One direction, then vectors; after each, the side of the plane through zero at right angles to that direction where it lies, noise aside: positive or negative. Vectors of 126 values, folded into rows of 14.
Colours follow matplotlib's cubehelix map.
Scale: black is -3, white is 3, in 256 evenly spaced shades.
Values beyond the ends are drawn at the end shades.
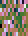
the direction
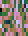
negative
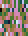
negative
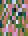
positive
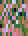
positive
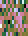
negative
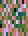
positive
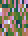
positive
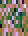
positive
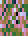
negative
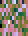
positive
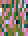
positive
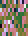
positive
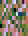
positive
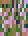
positive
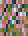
negative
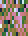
negative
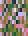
negative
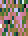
negative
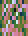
positive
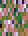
positive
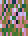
negative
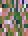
positive
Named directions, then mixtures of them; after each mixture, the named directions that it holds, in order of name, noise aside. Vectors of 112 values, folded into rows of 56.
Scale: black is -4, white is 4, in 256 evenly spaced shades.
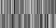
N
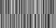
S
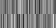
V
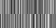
S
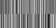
S, V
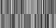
N, S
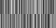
S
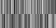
N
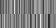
N, S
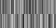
N, V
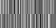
N, S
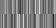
V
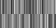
N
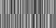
S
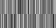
V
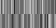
N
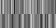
N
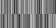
N, V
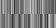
N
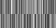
N, S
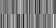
V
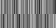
N, V
